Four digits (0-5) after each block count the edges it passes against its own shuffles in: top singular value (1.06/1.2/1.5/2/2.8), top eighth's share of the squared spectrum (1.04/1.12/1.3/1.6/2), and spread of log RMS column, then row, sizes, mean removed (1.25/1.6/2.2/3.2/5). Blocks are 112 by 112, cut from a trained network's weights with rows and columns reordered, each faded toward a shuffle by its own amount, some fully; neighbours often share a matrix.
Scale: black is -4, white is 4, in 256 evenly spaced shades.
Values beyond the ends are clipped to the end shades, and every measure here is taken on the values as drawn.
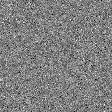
2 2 0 0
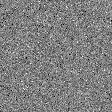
0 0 0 0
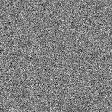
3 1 0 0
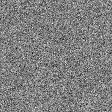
0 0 0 0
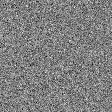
0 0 0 0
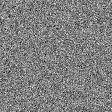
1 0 0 0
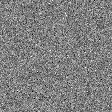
0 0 0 0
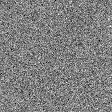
0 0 0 0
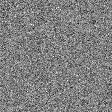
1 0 0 0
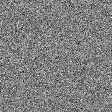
1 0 0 0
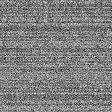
4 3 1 1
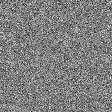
3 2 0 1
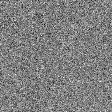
2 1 0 1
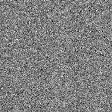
2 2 0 1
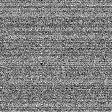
4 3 1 1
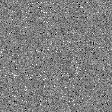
3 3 2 2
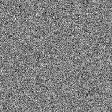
3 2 1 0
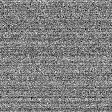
4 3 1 1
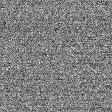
2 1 0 0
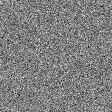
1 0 0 0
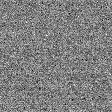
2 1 0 0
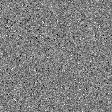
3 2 0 1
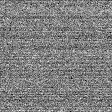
4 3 0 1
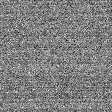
3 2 0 0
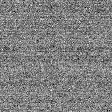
3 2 0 0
